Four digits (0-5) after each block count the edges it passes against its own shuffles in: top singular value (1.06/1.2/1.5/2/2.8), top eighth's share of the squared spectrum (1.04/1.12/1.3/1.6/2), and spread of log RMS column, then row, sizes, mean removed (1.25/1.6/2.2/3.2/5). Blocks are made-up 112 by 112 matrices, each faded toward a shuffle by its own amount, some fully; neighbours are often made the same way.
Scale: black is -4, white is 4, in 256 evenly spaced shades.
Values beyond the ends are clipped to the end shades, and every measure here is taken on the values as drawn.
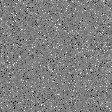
3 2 0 0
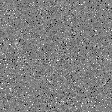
3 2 0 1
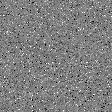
2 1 0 0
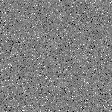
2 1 0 0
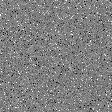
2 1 0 0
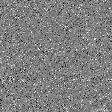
2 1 0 1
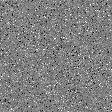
1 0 0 0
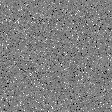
0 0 0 0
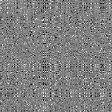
5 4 3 3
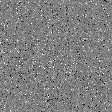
2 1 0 0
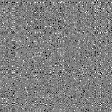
5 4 2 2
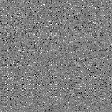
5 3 2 2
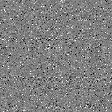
4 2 1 2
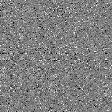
4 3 2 2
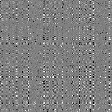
5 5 4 4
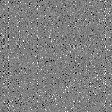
4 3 2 1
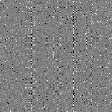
5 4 3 2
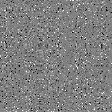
4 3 2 1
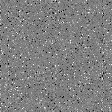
3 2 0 0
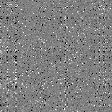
4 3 2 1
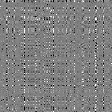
5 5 4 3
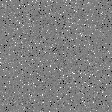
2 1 1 0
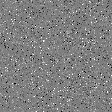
3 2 0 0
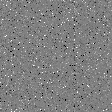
2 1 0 0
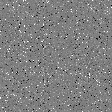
2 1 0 0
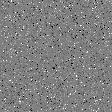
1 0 0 0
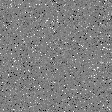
3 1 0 0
